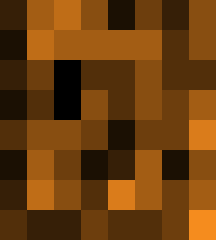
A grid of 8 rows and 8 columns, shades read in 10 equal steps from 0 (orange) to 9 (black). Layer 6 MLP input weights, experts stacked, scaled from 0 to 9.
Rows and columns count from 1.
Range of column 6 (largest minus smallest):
3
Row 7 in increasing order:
1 2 3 3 4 5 6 7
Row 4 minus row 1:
1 3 7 0 -2 -1 -2 -1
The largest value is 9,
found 2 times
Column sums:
57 32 43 41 45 33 47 25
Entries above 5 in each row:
3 2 6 4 2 4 2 5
